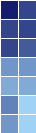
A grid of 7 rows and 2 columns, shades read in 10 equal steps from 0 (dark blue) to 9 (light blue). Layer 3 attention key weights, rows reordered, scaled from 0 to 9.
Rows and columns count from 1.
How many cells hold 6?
3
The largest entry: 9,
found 2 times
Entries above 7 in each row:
0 0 0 0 0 1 1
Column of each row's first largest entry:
2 1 2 1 1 2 2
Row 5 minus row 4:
1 1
